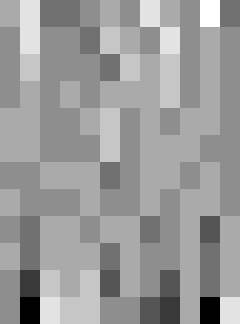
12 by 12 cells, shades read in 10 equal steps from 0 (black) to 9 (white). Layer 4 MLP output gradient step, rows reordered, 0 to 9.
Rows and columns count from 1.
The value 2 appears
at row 11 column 2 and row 12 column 9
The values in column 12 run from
4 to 8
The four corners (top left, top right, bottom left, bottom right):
6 4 5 8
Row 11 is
5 2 7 6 7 3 6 5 3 6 4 6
